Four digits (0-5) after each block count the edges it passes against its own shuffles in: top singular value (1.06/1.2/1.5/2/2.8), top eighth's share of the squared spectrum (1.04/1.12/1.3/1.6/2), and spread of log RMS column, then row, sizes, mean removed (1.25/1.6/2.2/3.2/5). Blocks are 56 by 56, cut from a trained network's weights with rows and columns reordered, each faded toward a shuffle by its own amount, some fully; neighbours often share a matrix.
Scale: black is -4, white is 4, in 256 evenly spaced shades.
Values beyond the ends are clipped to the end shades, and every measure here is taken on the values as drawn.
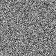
0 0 0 0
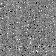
1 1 0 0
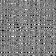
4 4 0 3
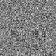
3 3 1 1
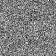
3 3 1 0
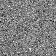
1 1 0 0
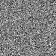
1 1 0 0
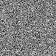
0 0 0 0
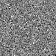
2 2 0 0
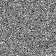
0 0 0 0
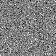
0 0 0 0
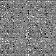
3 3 2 0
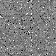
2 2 1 0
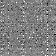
3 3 2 0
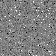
0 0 0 0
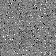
1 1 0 0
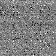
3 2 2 0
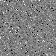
0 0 0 0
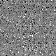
2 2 1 0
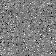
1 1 1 0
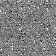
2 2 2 0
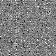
2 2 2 0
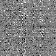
2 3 2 0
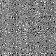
2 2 0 1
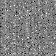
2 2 0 1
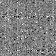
2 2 0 2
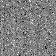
1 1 0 0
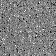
1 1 0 0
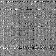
3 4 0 3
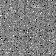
1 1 0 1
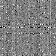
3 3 0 2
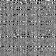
3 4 0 3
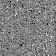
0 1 0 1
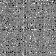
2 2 0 2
